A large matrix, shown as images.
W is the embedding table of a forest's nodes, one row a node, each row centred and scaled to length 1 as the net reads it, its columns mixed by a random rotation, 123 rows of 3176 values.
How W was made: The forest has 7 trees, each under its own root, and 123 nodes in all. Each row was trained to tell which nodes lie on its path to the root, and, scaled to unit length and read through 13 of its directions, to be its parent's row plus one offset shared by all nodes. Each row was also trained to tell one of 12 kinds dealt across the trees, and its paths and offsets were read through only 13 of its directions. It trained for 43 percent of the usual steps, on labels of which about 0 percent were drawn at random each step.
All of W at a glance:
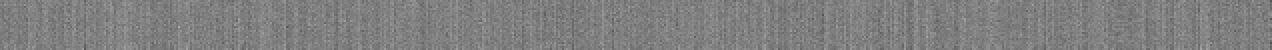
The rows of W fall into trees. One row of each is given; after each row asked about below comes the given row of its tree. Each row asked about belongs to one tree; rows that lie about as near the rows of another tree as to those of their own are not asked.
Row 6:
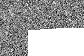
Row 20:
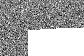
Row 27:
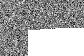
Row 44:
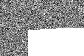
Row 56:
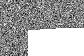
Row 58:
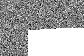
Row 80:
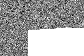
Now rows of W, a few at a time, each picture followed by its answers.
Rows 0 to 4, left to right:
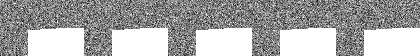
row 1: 20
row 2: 27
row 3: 80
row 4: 6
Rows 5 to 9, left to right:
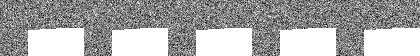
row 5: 56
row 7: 58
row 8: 27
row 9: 44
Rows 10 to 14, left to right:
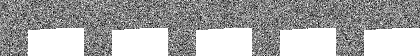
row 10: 58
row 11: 27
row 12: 80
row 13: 6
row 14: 58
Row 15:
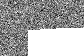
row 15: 20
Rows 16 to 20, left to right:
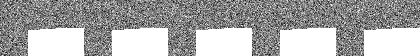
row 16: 56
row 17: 44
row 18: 27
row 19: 27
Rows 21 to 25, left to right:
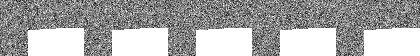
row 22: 27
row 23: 6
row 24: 58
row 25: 27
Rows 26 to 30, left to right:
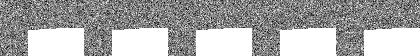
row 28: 56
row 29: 20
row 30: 44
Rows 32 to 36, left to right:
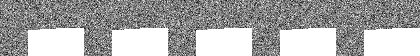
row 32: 56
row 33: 20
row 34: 56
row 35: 58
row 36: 58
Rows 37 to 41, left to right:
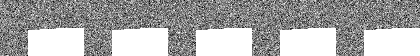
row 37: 56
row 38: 80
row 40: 27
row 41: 27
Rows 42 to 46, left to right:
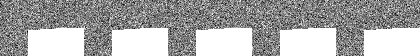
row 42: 6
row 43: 58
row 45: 56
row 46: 20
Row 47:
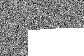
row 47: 20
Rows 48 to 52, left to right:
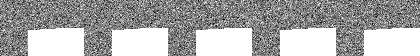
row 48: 56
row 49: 6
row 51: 20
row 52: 80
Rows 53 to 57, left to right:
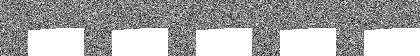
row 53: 56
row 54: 56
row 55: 27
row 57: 58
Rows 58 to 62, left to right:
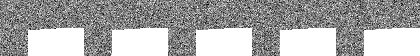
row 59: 6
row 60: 58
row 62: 80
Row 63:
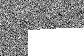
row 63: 20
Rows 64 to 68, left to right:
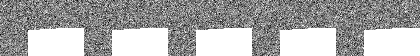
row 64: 44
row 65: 80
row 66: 27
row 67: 27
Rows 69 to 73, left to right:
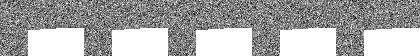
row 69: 56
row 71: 56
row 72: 6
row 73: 56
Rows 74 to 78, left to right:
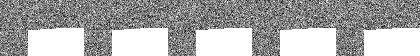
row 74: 6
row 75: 6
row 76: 20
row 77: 56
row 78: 20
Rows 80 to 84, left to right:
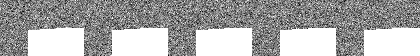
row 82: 27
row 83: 58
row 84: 44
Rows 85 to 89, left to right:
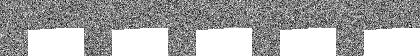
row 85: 6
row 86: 20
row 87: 44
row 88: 27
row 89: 27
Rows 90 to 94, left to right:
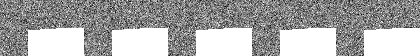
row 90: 20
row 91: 44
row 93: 27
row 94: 56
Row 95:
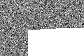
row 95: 20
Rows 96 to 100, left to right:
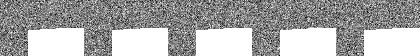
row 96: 56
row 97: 58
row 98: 80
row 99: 44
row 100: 56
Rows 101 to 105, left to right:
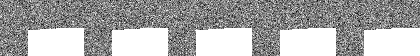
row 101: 6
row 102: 44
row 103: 20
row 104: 80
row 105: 80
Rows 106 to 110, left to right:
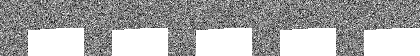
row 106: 6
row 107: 20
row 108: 6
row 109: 20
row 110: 56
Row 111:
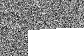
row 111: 56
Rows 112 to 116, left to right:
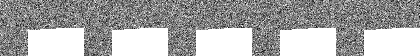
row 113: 27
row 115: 56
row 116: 27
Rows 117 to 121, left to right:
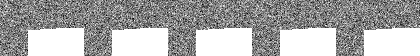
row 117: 27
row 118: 6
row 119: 58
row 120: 27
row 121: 20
